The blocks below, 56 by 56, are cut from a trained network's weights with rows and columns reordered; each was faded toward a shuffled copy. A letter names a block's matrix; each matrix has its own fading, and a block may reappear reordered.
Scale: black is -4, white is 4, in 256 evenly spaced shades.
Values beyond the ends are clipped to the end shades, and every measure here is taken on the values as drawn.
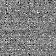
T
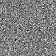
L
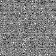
T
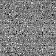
T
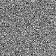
L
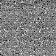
T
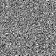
L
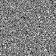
L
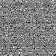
T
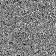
L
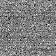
T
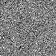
L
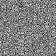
L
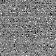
T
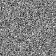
L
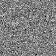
L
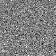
L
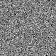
L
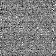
T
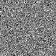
L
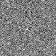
L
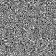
L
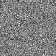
L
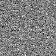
L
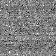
T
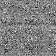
T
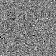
L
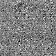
T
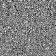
L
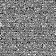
T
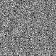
L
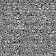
T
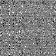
T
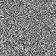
L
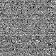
T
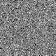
L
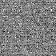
T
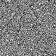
L
